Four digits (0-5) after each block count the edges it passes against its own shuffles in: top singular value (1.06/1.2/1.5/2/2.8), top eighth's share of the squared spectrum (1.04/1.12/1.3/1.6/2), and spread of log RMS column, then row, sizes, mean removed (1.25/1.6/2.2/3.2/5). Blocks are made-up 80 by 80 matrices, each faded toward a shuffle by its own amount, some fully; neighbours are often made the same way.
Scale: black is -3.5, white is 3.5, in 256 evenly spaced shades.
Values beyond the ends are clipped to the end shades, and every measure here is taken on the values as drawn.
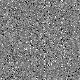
1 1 2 0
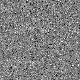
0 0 1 0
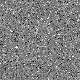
0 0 1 0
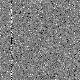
2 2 2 0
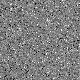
0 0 0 0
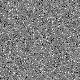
0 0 1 0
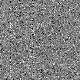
1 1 2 0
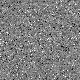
0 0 0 0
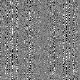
2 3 4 0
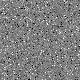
0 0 0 0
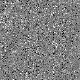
1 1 2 0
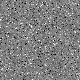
0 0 0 0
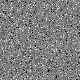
0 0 1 0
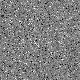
0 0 0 0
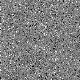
1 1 2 0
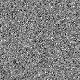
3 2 0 1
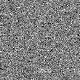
3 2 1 1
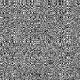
4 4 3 3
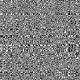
4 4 2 3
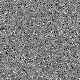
2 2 0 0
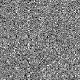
4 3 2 2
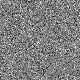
2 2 0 0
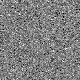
3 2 0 0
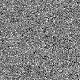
3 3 1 1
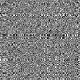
4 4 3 3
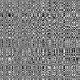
5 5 4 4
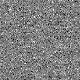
3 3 1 1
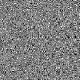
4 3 1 1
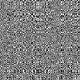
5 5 3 3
